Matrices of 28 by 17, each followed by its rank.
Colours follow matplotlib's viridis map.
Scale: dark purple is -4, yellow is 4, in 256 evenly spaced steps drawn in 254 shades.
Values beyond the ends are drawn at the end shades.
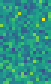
full rank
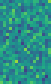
full rank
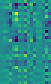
three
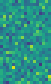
full rank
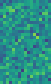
full rank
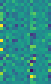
three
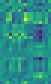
three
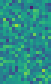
full rank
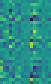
three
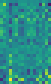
three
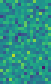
full rank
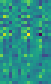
three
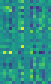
three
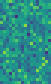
full rank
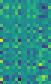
three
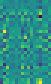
three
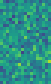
full rank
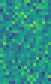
full rank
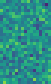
full rank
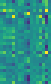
three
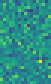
full rank
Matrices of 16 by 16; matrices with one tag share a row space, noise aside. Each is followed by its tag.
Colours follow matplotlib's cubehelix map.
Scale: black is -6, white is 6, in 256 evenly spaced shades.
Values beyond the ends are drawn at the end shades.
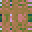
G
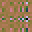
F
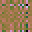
F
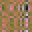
F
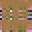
G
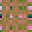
G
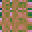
G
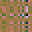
F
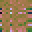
G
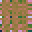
G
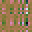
F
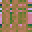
G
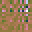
F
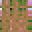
G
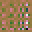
F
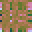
G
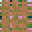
G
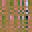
F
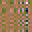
F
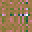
F
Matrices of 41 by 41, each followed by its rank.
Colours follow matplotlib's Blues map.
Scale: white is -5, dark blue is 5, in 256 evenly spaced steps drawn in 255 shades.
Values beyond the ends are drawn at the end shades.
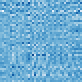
five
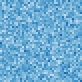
full rank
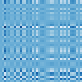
one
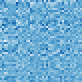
five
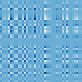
one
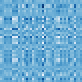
two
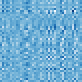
three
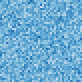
full rank
